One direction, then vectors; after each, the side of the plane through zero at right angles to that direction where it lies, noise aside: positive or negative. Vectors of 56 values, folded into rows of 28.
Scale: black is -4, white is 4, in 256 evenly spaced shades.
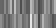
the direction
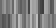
positive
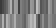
positive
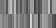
positive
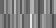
positive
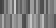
positive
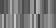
positive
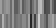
negative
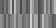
positive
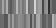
negative
